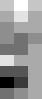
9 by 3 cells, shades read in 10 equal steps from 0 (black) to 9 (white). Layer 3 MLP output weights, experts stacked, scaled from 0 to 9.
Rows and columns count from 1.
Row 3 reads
5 6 6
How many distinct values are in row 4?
2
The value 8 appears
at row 2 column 2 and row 6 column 1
